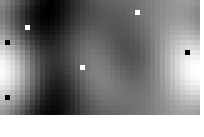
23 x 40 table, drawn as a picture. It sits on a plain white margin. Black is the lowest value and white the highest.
Lone odd cells: 6, 3 higher and 3 lower than their neighbours. Ninth with the highest average: middle right. Ninth with the lowest average: top left. Stripes: none.
